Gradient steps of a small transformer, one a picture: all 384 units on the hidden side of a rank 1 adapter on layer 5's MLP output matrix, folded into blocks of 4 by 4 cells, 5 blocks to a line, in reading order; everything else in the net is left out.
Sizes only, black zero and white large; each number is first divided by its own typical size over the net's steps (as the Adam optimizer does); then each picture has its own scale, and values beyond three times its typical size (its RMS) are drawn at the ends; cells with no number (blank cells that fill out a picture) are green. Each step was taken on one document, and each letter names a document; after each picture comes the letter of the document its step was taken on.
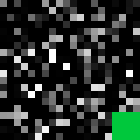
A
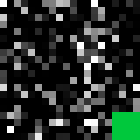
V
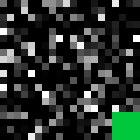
V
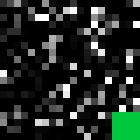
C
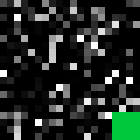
C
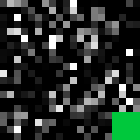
C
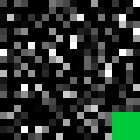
A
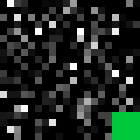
C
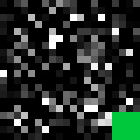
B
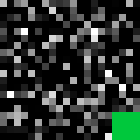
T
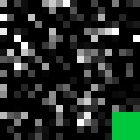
V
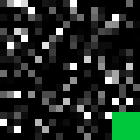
T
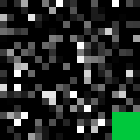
V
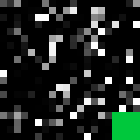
C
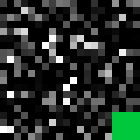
B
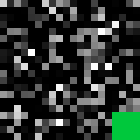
B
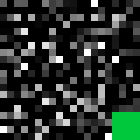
A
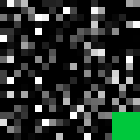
T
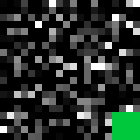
A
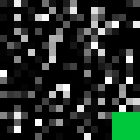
C
